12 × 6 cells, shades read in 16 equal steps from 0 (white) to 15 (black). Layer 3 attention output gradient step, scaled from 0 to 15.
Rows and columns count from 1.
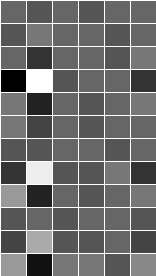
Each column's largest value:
15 14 10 10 10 12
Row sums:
56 55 57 55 57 56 57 53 55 57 56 53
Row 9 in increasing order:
6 8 9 9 10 13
